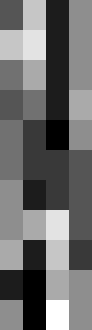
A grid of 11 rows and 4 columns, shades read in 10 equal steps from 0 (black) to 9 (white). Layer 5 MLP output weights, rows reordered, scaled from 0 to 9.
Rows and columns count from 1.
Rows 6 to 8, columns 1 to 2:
4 2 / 5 1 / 5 6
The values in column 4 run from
2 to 6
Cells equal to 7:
3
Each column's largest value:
7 8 9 6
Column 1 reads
3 7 4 3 4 4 5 5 6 1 5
